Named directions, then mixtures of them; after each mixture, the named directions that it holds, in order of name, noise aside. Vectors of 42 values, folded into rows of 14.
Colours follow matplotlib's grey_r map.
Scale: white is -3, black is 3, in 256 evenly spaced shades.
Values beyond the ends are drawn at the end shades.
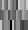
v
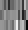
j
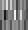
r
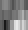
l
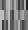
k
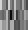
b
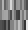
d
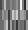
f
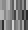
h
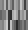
b, f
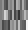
d, r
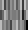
j, v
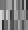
k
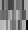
d, j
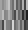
h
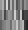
h, j, r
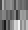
d, l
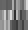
b, l, r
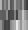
b, l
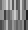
f, h, r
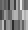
f, h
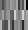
h, k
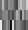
v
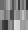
k, l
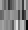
j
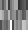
v
